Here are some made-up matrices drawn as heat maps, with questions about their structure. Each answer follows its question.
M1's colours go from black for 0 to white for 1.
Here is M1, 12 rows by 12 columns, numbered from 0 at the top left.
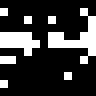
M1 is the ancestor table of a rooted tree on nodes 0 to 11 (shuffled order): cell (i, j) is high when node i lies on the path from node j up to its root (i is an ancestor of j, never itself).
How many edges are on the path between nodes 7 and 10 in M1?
2
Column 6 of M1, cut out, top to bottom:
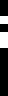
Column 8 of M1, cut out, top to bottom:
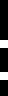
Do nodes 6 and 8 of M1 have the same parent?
no
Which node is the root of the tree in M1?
5
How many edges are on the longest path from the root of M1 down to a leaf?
5
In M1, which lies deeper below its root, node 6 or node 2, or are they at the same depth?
node 6
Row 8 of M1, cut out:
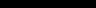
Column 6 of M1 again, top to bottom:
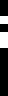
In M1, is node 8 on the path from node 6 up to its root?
no
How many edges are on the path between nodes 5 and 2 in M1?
2
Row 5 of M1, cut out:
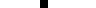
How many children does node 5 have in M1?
2
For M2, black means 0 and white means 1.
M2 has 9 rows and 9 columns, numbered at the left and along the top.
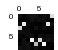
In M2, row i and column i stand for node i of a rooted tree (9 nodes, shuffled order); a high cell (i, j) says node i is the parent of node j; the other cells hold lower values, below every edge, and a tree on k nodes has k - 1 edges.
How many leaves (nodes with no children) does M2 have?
4
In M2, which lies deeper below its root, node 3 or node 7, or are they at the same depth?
node 3
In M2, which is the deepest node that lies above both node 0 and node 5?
6
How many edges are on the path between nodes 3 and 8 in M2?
2
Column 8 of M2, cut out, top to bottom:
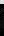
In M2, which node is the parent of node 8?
0
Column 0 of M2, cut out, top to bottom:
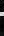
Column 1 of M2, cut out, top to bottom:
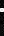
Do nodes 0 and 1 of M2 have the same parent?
no
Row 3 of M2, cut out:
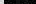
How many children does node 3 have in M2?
1
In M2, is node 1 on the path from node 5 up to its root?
no
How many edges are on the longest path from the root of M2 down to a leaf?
5
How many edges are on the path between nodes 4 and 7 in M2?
1
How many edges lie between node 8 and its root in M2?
5
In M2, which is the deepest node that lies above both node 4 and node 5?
7
